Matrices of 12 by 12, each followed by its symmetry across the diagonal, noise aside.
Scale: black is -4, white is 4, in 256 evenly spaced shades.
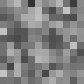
antisymmetric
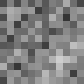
symmetric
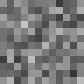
symmetric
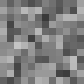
antisymmetric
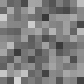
neither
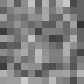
antisymmetric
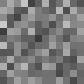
symmetric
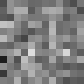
neither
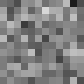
neither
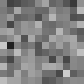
neither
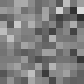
neither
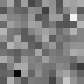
antisymmetric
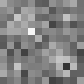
symmetric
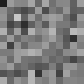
symmetric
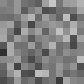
antisymmetric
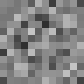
symmetric
